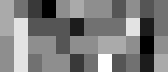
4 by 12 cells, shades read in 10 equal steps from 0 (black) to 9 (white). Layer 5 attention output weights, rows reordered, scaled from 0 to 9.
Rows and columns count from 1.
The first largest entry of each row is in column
1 2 2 8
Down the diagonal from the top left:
6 8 5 5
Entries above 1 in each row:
11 10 11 11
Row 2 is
6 8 3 3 3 1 4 4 4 8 1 4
